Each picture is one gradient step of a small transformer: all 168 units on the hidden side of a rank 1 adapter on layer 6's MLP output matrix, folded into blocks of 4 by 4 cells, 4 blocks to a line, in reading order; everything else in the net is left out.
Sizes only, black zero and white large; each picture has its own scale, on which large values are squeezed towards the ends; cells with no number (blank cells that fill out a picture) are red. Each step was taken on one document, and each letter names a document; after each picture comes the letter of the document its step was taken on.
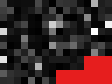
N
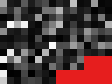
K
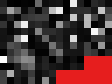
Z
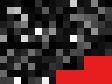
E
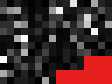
Z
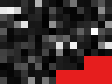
N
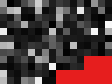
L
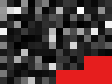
N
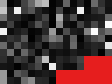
L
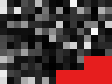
K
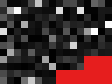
L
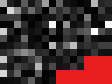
N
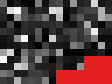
Z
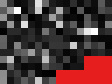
L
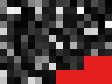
L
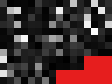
Z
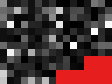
K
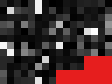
L
